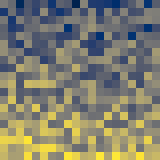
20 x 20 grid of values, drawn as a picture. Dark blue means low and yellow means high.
There are no regular stripes. Fine speckle covers the field. There is an overall slope up to the bottom. No single row or column stands out from its neighbours.
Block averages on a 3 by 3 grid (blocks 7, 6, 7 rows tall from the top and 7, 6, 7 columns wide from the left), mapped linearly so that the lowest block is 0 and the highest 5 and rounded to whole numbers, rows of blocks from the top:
0 0 1
2 2 2
5 4 4
